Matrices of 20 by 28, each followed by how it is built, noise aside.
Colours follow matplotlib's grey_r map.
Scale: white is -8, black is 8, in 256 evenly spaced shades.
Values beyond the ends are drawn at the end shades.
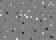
sparse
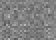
low rank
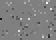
sparse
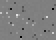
sparse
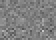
low rank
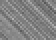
Toeplitz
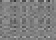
low rank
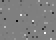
sparse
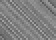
Toeplitz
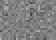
low rank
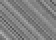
Toeplitz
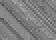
Toeplitz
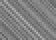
Toeplitz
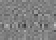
low rank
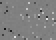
sparse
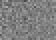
low rank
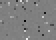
sparse
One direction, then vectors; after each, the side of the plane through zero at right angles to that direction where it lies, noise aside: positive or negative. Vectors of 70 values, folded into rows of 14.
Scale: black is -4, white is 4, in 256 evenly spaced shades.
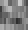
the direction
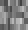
negative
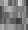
positive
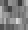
negative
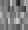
negative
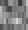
negative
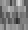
positive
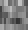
positive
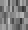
positive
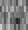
positive
